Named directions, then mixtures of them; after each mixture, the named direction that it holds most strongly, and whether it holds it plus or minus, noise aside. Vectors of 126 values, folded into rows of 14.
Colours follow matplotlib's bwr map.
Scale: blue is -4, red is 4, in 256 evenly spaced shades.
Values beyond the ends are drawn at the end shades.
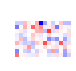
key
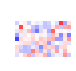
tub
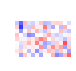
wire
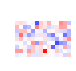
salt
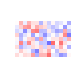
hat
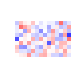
tub, plus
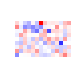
key, minus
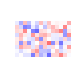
hat, minus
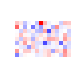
key, minus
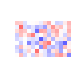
wire, minus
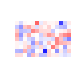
salt, minus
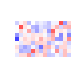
tub, plus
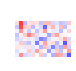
wire, minus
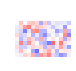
hat, plus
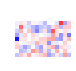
tub, plus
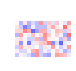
hat, minus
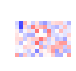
wire, plus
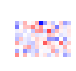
key, plus
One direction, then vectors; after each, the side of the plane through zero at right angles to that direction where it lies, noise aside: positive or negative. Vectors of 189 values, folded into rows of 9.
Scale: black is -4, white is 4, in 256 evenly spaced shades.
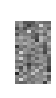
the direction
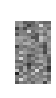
positive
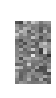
negative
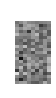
negative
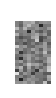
negative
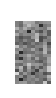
negative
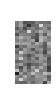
positive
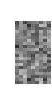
positive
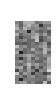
negative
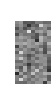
positive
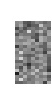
positive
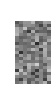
negative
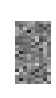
negative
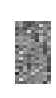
positive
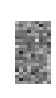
negative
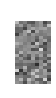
positive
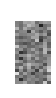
negative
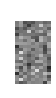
positive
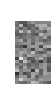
positive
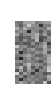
negative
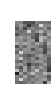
positive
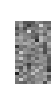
positive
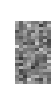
negative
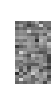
positive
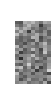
negative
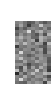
positive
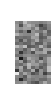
negative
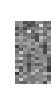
positive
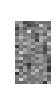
positive
